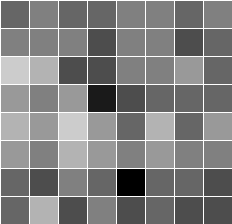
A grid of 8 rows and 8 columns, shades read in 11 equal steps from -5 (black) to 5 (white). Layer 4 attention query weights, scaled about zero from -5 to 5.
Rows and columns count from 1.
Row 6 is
1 0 2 1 0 1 0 0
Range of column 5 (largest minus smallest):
5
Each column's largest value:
3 2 3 1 0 2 1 1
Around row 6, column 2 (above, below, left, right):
1 -2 1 2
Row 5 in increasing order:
-1 -1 1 1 1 2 2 3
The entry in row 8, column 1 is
-1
